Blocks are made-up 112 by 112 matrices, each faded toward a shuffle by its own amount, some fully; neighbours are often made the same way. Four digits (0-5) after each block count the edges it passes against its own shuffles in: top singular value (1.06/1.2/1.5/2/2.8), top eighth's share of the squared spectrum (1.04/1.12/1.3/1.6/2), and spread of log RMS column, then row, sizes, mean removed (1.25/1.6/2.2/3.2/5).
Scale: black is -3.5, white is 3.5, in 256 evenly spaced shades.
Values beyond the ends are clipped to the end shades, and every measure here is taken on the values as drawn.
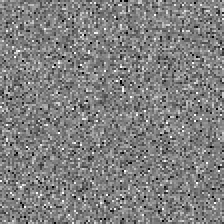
3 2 1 0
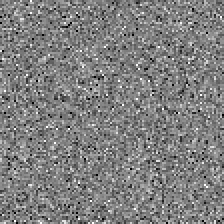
4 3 1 1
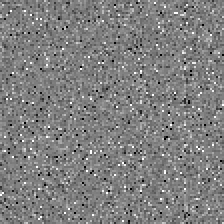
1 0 0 0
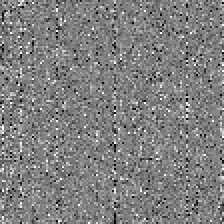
2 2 3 0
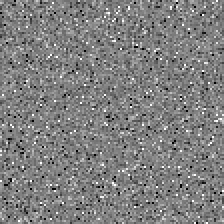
2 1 0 0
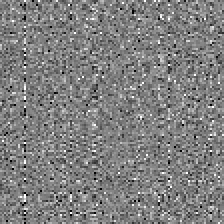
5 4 3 2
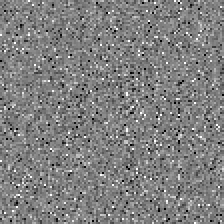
3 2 1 0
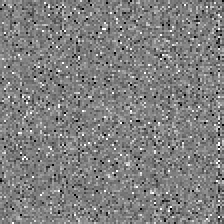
3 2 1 0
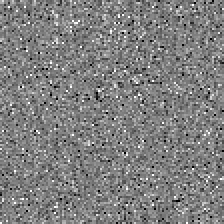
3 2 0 1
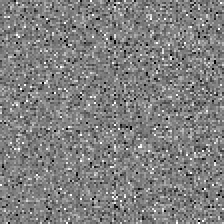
3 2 1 0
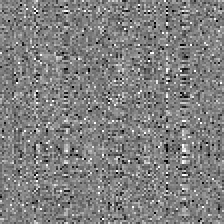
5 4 3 2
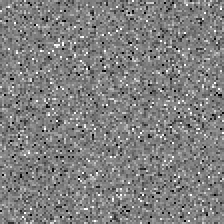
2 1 0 0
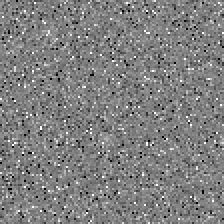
0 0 0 0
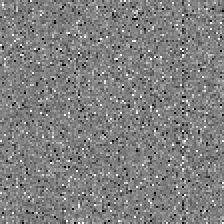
3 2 1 0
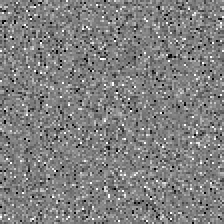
2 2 1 0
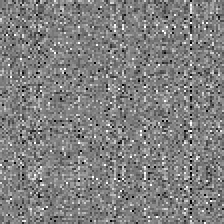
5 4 3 2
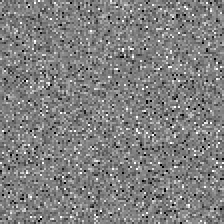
0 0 0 0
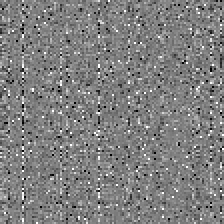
4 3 3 1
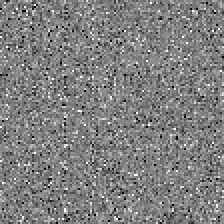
3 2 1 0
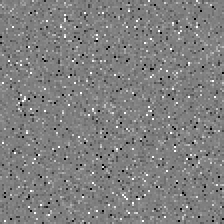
0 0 0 0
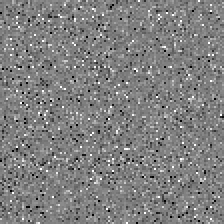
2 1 0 1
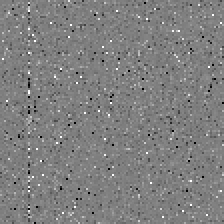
3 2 1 0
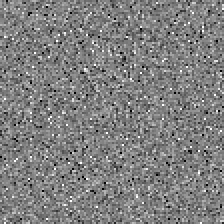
0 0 0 0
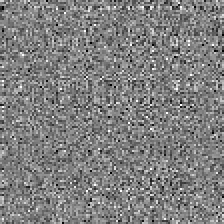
4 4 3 2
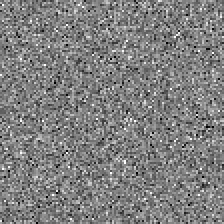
2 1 0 0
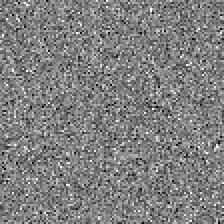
2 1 0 0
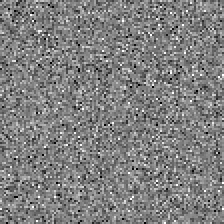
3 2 1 0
